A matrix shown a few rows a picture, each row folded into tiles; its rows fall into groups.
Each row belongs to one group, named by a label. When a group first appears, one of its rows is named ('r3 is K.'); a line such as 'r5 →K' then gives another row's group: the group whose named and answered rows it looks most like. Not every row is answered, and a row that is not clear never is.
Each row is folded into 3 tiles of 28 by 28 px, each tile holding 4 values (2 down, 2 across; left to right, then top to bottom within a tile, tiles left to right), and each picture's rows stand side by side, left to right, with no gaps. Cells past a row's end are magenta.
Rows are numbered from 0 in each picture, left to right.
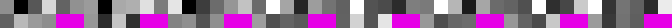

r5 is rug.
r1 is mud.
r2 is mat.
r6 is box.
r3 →rug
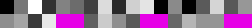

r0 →box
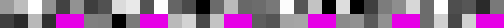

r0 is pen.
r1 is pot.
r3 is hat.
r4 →mat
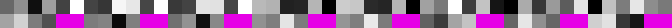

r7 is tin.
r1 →pot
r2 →pot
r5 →hat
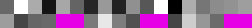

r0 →rug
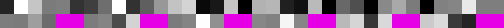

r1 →box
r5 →tin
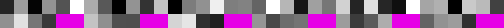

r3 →rug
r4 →box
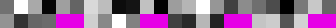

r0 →rug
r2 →pen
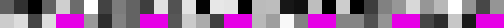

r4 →mat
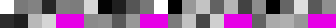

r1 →mat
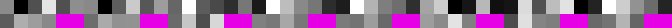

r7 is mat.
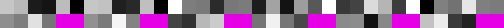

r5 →tin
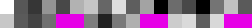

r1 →hat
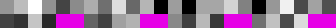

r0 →pen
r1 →hat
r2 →mud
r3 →box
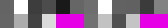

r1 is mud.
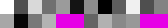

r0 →hat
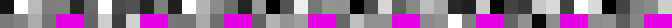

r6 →pot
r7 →mat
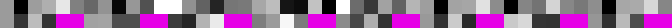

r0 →mud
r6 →tin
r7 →mud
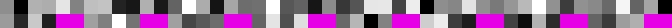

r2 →rug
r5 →tin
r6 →pen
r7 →hat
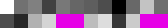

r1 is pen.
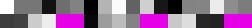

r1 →hat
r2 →tin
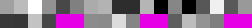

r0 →pen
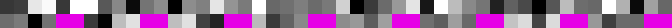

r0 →pot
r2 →tin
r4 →mat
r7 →rug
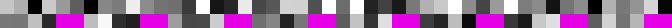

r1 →tin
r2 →box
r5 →pen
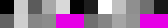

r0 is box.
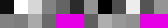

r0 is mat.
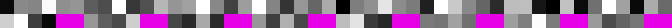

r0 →tin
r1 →box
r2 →pen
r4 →tin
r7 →rug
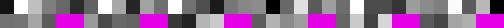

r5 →hat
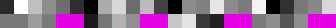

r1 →hat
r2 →tin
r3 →mat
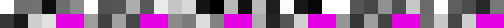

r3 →box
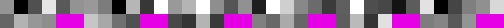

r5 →mat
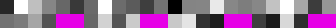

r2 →tin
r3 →pen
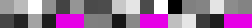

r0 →pen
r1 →pot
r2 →tin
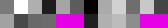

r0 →rug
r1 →hat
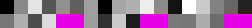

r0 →box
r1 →mud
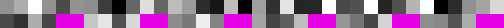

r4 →box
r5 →mat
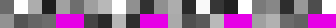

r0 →rug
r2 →box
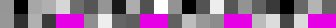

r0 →mud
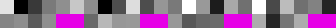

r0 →mat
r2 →rug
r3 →hat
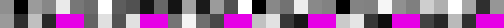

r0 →mud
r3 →tin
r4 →tin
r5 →pen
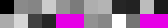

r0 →tin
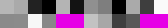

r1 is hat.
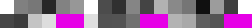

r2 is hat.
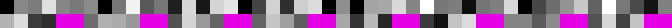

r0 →tin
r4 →mud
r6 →mat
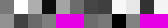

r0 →rug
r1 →pot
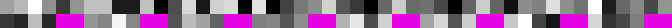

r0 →pen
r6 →tin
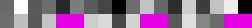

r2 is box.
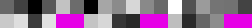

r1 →tin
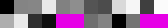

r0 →tin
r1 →pot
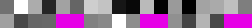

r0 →rug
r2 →mud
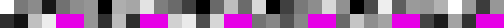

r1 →mud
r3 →mat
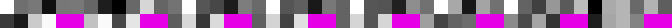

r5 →rug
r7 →hat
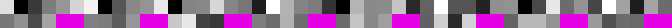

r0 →mat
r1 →mat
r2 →tin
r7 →rug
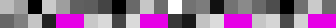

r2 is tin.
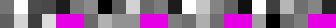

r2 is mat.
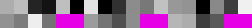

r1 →mat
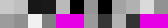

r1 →mud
